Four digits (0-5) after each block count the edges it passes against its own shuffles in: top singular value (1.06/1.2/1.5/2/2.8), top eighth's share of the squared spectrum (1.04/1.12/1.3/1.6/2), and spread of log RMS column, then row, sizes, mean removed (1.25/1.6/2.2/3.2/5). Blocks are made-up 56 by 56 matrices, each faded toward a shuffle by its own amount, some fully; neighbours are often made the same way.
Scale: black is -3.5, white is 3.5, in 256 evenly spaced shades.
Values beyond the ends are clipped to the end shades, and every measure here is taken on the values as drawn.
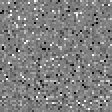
2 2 0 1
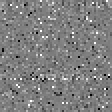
2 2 0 1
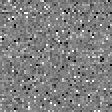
2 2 0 0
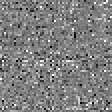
3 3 0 2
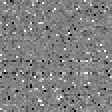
3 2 0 1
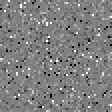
1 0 0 0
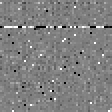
4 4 0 1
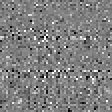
4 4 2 3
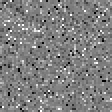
0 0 0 0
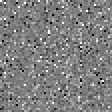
1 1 0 0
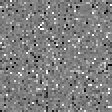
0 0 0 0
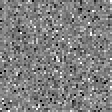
0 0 0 0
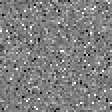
0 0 0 0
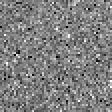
1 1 0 0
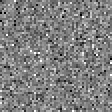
1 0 0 0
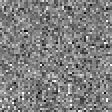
3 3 1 1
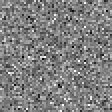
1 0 0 0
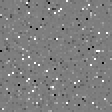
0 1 0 0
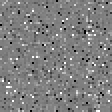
2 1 0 0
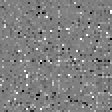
3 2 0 1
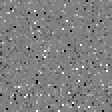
2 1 0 0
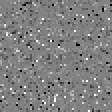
1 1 0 0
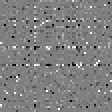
4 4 1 2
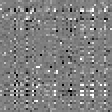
5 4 3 3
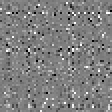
4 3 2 1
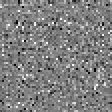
3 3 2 1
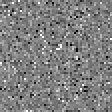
2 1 0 0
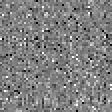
3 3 1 1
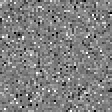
1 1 0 0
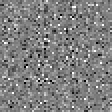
3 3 2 1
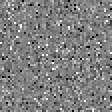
2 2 0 1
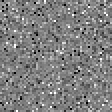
2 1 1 0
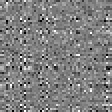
4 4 3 3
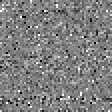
0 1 0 1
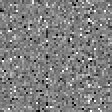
1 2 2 0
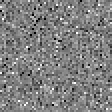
2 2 0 0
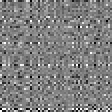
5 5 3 4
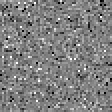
1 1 0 0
